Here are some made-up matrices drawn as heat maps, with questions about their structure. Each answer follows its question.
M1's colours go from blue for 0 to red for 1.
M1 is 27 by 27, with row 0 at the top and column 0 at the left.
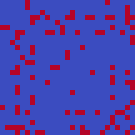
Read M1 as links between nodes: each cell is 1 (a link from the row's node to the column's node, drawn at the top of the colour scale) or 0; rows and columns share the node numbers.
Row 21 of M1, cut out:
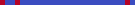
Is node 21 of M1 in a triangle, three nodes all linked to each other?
yes
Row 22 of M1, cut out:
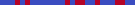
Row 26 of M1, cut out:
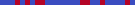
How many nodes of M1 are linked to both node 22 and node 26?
3
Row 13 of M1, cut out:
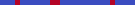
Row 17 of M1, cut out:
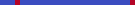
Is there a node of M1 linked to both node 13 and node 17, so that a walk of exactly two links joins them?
yes
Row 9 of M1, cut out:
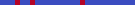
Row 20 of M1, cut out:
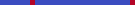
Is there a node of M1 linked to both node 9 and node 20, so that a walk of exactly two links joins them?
yes
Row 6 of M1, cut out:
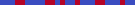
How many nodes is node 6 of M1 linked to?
9
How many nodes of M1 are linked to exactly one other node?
0
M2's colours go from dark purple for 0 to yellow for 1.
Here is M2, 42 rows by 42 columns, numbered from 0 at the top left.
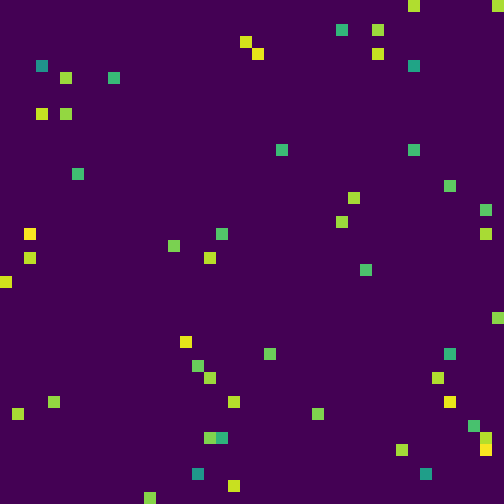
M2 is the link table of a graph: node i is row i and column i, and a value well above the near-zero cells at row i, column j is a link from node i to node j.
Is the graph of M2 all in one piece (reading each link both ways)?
no
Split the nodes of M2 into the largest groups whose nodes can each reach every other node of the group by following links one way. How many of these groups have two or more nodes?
5
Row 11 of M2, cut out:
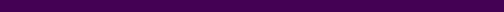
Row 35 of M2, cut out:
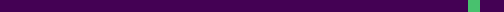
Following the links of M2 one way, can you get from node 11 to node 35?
no
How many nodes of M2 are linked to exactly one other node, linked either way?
2
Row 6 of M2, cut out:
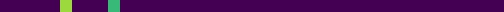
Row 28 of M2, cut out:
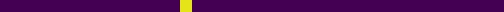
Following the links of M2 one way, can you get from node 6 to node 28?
no
